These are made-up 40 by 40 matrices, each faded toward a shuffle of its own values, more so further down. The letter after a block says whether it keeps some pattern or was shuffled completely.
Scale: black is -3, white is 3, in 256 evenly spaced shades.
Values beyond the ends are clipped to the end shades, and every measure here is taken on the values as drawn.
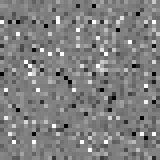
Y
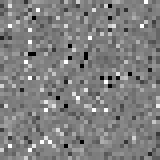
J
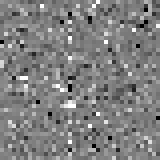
Y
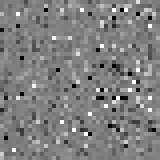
Y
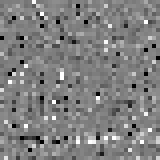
Y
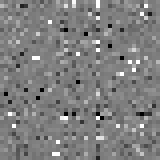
Y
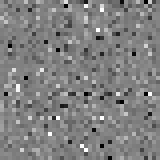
Y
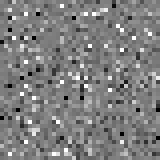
Y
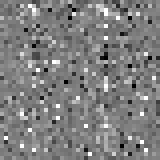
Y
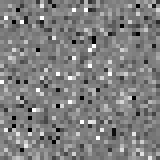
J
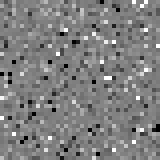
J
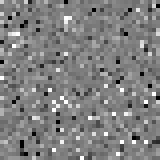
J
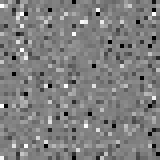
Y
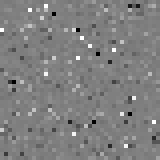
J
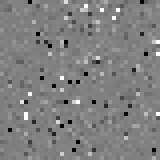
J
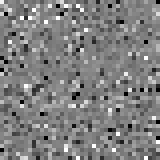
Y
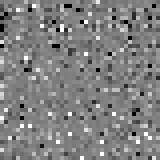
Y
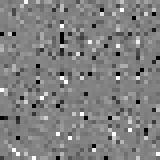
Y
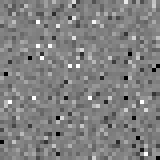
J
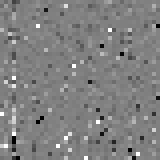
Y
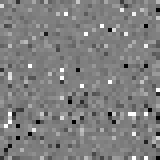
Y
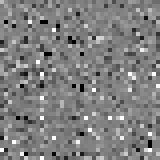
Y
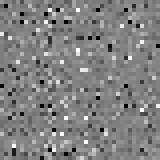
Y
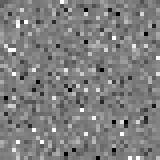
J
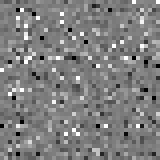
Y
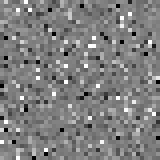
J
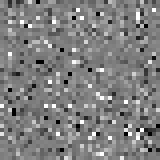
Y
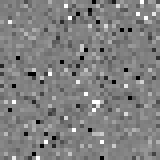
J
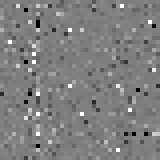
Y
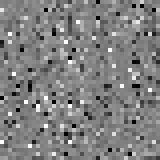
Y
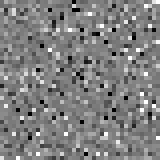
J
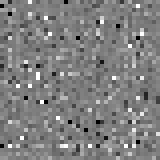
Y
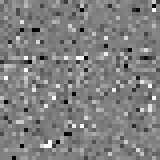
Y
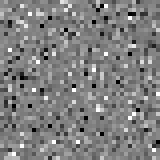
J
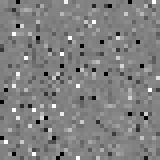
J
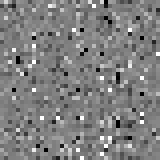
Y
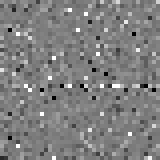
Y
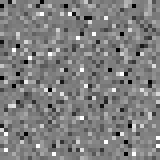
J
